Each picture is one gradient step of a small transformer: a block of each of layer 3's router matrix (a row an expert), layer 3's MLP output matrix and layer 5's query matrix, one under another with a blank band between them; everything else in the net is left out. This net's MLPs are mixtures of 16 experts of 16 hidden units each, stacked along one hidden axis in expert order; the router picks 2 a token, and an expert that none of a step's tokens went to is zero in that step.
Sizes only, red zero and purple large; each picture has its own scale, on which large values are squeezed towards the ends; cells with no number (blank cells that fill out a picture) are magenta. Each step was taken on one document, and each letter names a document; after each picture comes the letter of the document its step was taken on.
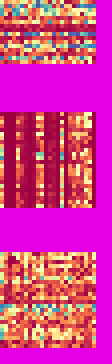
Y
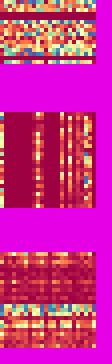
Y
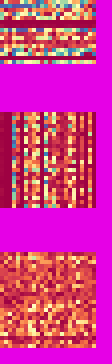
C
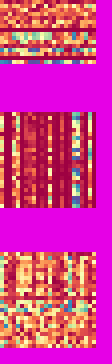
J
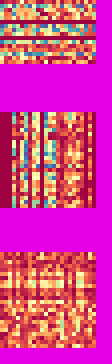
C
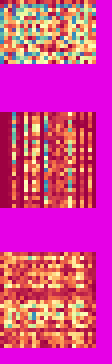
C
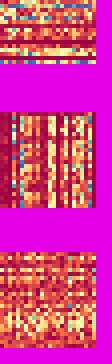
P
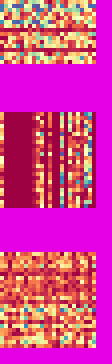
Y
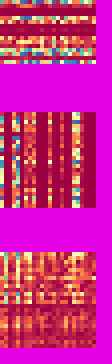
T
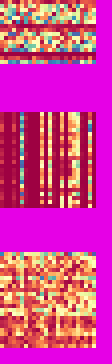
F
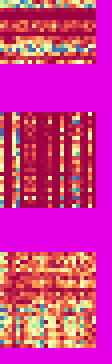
T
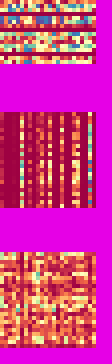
F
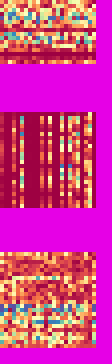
F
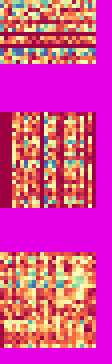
C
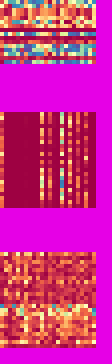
Y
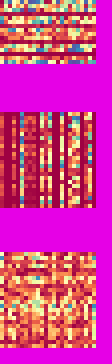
F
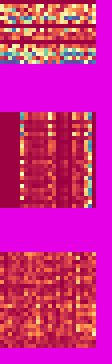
P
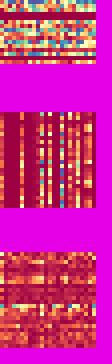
Y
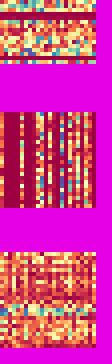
Y
